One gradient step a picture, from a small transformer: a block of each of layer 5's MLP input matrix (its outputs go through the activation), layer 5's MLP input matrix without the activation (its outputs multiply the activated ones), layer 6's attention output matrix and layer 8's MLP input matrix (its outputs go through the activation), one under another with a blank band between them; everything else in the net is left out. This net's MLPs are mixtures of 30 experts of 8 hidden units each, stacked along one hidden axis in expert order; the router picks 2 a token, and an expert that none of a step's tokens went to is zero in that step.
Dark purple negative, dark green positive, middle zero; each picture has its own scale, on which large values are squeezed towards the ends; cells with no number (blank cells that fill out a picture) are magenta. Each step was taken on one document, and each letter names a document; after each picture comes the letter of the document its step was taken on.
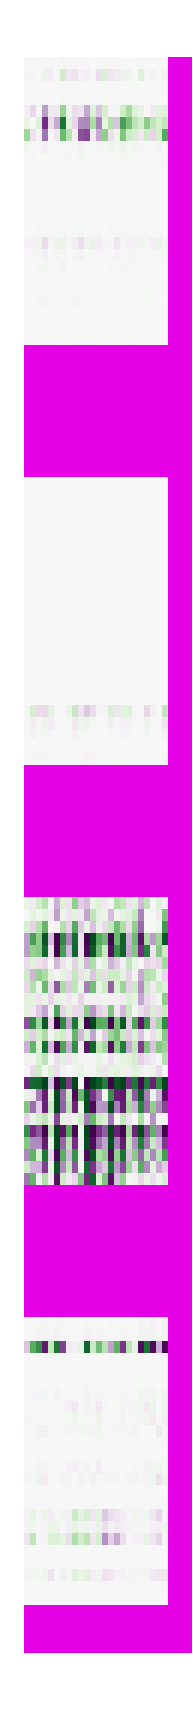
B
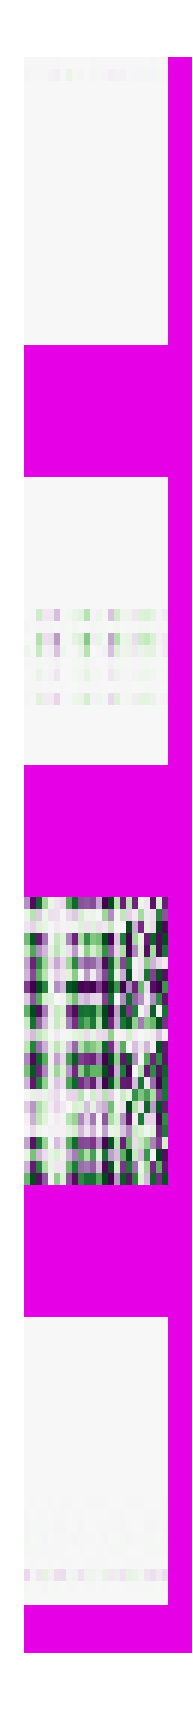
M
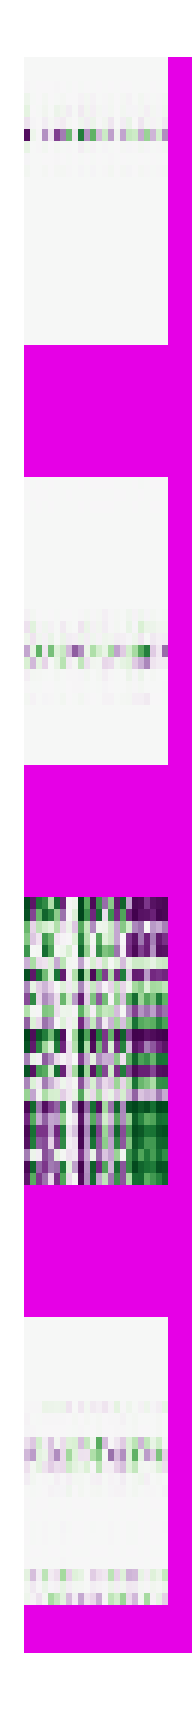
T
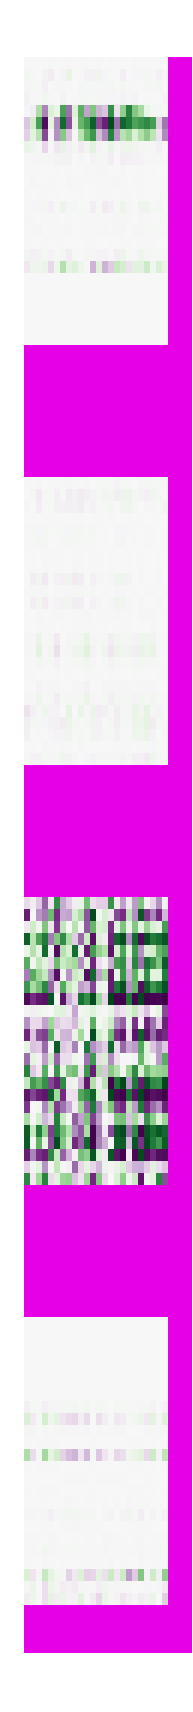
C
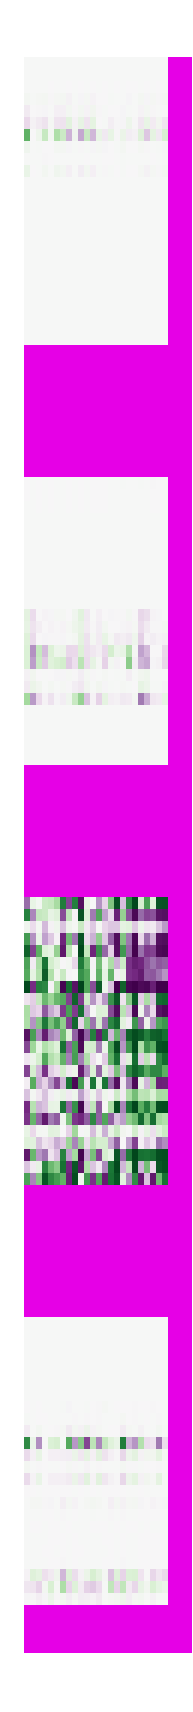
T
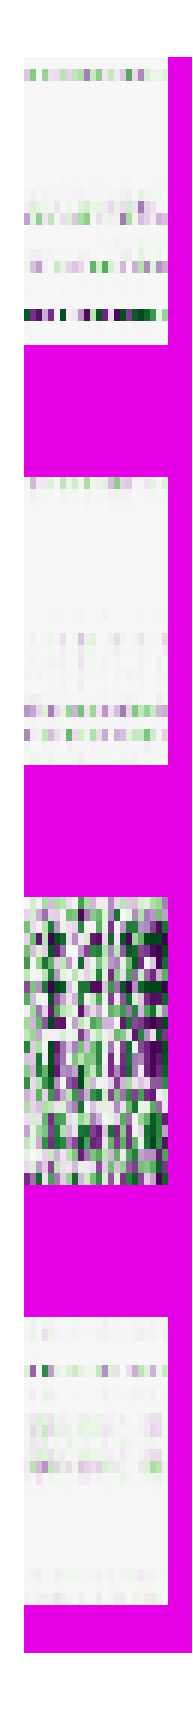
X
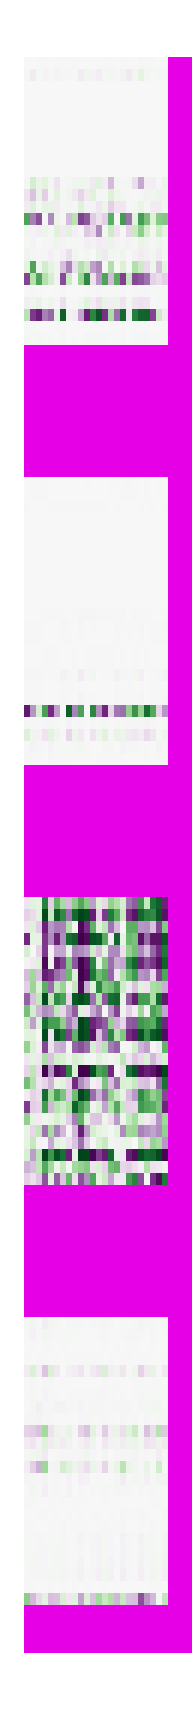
X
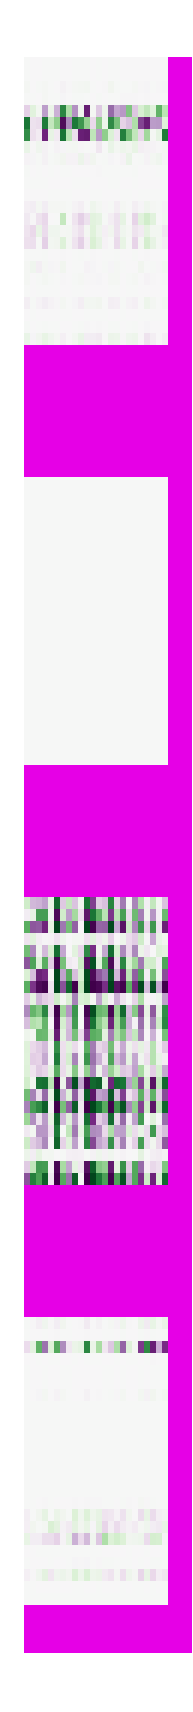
B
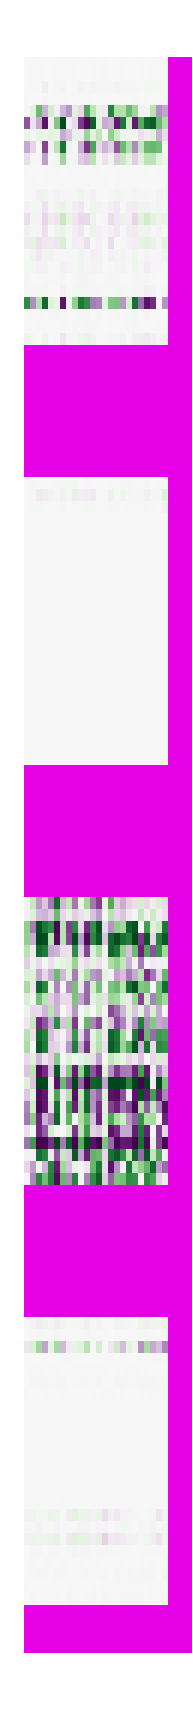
B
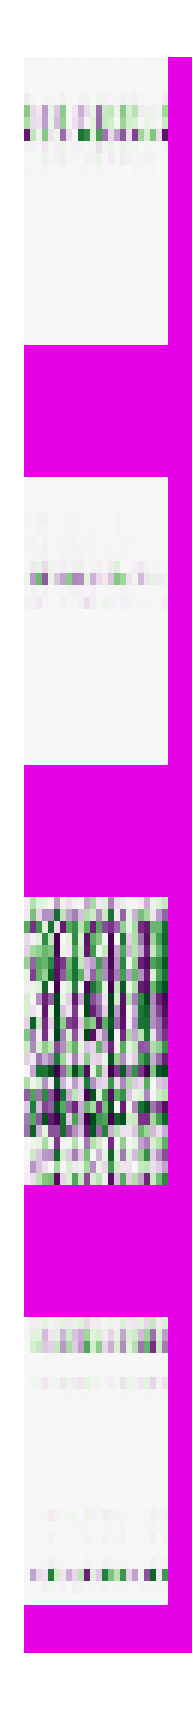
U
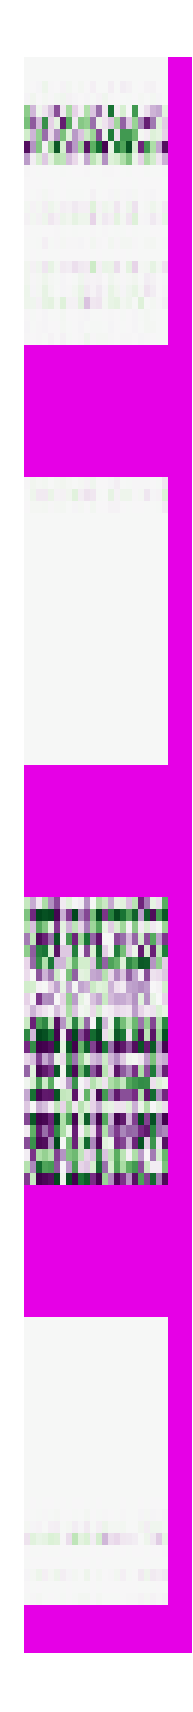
B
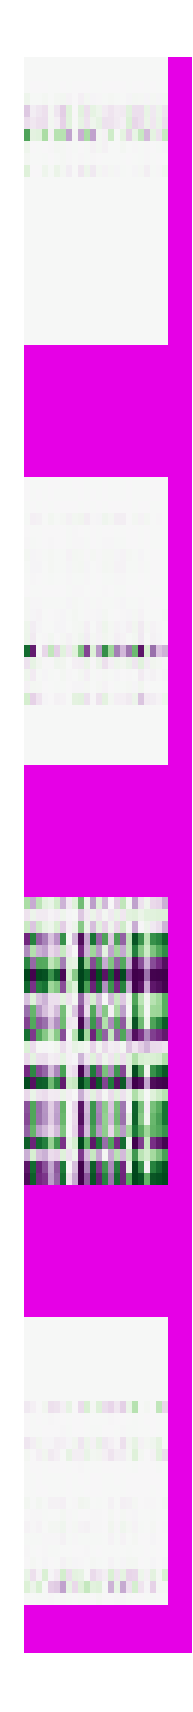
T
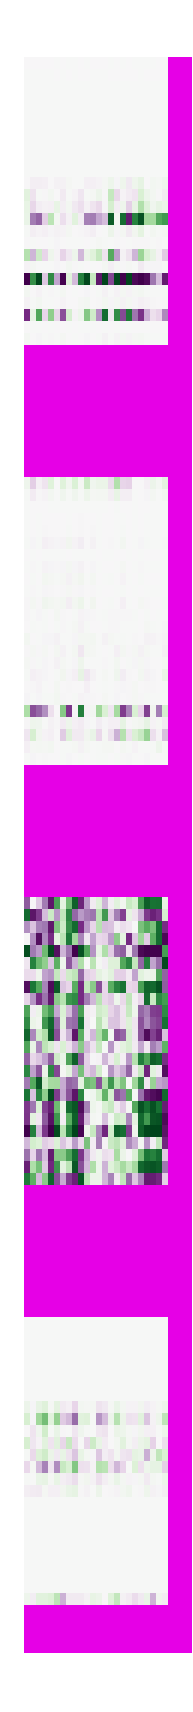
X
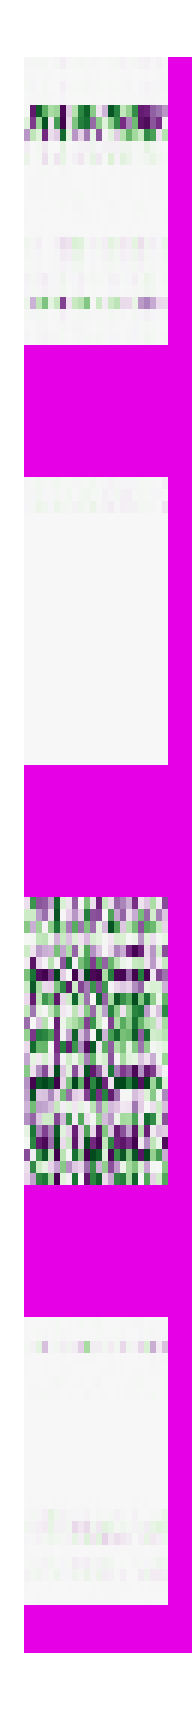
B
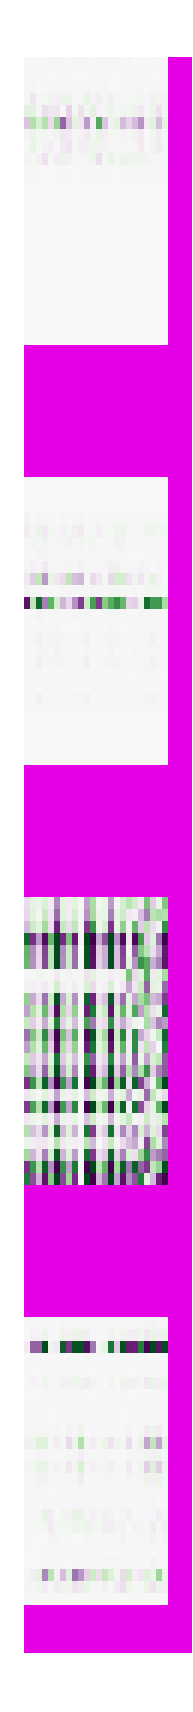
U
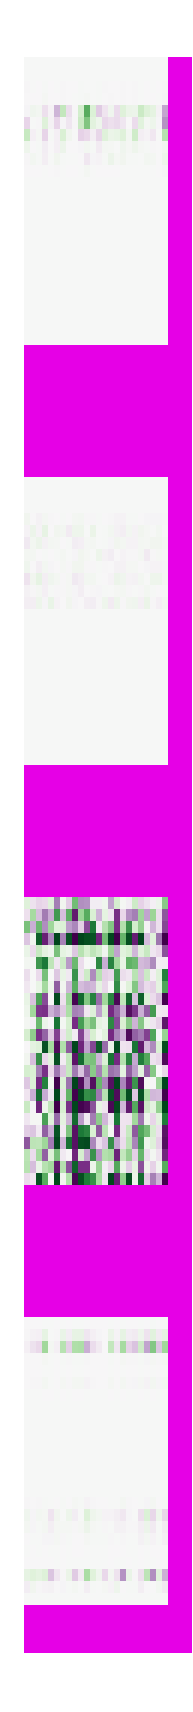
U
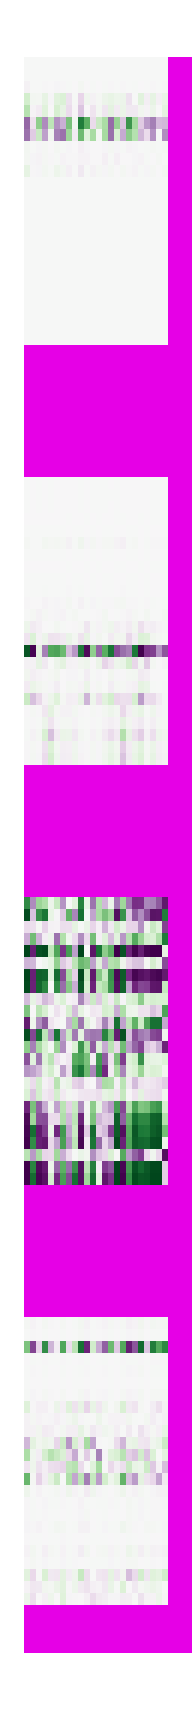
T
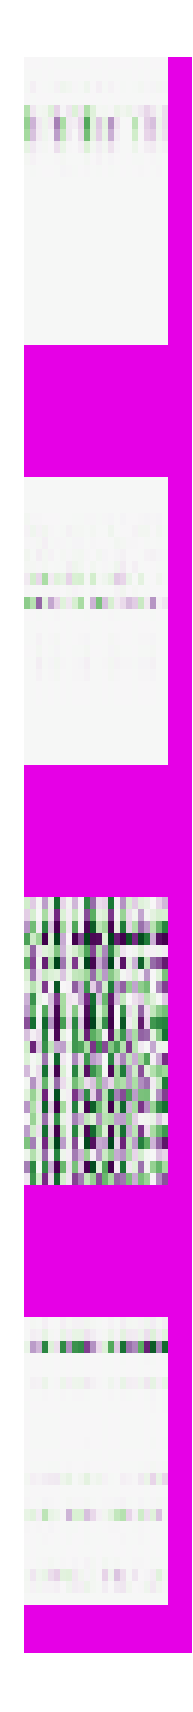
U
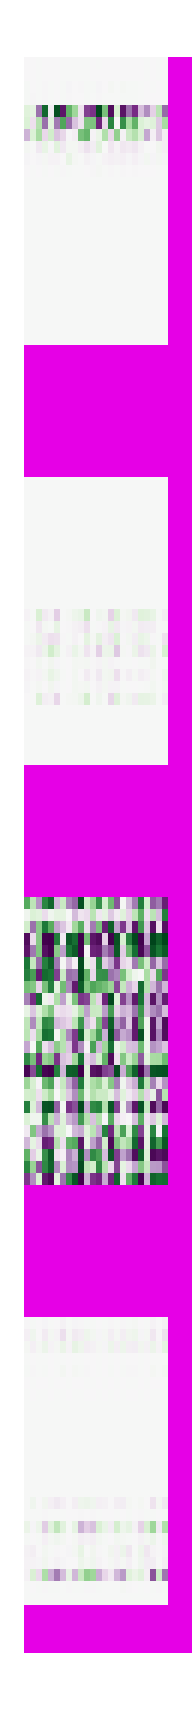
M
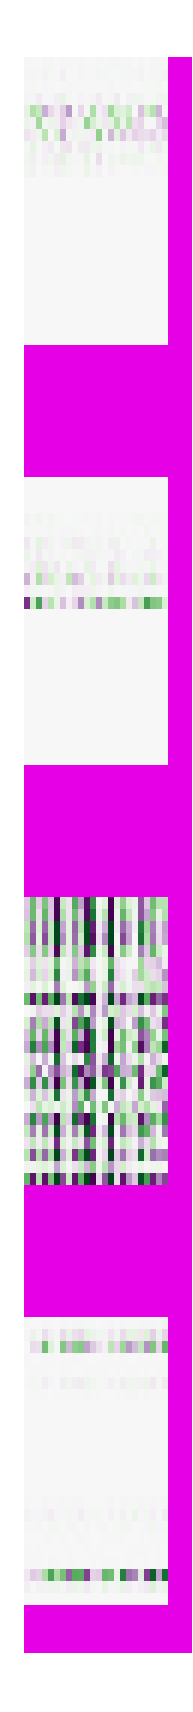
U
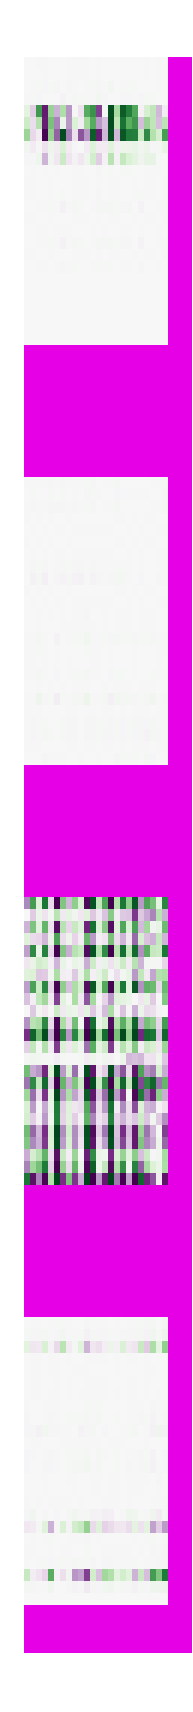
C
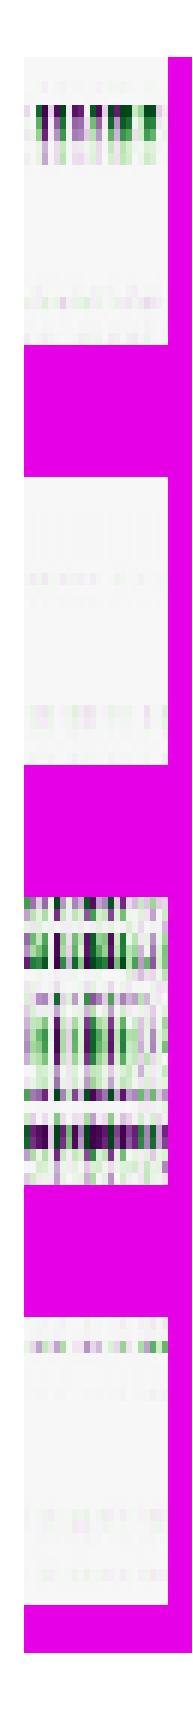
B
